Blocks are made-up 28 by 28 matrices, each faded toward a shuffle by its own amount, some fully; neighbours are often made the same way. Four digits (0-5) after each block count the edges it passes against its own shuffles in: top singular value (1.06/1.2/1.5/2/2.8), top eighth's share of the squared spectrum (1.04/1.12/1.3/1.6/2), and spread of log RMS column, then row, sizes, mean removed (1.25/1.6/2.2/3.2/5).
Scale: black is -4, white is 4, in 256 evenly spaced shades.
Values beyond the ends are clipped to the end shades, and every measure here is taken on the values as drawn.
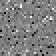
0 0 0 0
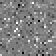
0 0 0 0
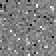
0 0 0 0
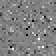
0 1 0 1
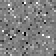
0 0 0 0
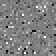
1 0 0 0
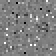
0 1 0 0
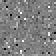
1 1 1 0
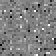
1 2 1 0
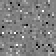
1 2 0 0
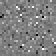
1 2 0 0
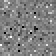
2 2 1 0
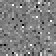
1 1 1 0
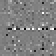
3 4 1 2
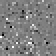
2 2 1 0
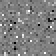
0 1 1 1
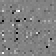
3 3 1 1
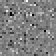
2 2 0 0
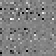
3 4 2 2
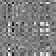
4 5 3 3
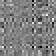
4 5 3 2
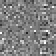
3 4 1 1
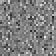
3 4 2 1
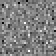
2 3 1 0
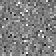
1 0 0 0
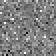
0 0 0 0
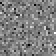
0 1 0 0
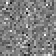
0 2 1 0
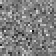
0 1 0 0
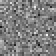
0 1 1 0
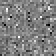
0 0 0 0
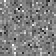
1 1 0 0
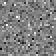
1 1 0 0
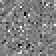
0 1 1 0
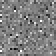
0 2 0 0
